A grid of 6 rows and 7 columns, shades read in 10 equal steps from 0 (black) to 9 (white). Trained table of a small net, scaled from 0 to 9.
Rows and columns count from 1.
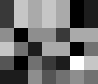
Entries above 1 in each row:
5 5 6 5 5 5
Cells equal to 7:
6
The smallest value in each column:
1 0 1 2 1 0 1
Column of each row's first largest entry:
2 2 6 1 6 3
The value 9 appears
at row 5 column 6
